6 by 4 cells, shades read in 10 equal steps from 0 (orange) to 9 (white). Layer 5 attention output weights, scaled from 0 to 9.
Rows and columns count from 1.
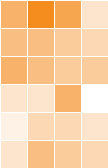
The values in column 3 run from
2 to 6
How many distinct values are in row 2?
3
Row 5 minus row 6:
1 2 1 1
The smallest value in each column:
3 0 2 5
